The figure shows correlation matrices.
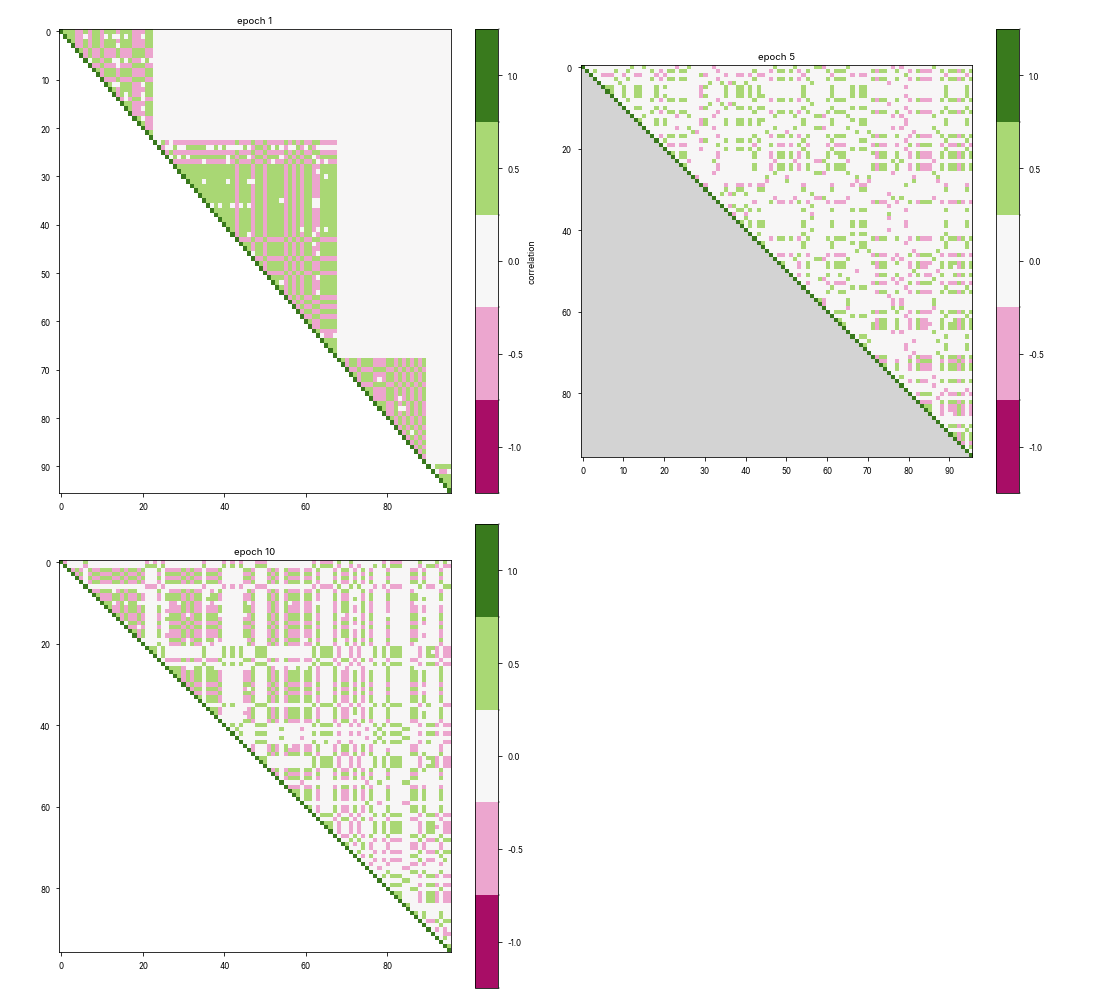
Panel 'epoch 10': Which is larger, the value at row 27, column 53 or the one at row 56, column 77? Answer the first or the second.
the first
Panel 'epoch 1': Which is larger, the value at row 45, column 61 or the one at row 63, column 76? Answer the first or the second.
the first
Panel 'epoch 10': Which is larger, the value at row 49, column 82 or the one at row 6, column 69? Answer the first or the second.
the first
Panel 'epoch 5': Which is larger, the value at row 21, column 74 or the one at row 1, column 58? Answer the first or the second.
the first
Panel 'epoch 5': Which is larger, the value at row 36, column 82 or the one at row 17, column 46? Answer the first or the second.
the first
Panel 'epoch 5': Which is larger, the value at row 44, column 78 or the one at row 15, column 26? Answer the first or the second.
the second
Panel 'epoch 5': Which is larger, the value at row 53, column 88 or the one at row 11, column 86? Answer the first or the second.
the second
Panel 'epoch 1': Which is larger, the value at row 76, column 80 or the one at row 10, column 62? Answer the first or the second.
the first
